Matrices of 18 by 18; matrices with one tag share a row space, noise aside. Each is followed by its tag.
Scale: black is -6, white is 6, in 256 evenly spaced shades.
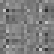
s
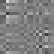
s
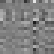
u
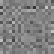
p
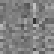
u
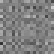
p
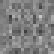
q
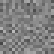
p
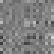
p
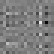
s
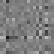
s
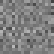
p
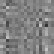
s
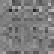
q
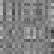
p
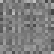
p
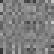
p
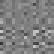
u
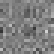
p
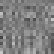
p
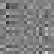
s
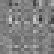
q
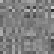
p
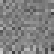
p
